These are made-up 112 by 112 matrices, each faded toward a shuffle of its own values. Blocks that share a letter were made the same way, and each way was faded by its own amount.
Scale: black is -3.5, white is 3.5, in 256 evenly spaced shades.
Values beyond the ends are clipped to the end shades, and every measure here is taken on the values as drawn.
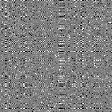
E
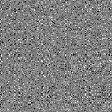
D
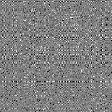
E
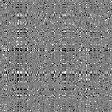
E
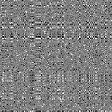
E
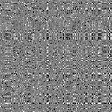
E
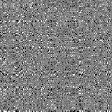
D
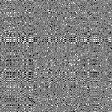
E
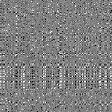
E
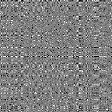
E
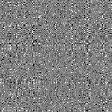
D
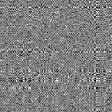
E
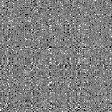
D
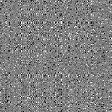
D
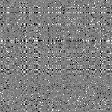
E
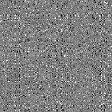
D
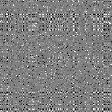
E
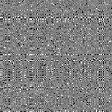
E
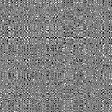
E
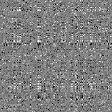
D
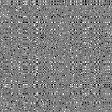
E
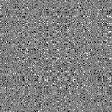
D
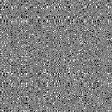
D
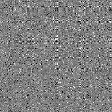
D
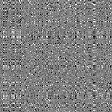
E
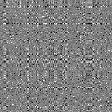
E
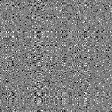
D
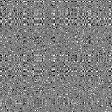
E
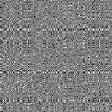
E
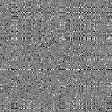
E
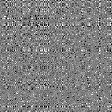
E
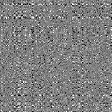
D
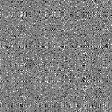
D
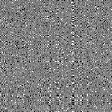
D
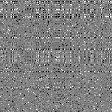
E
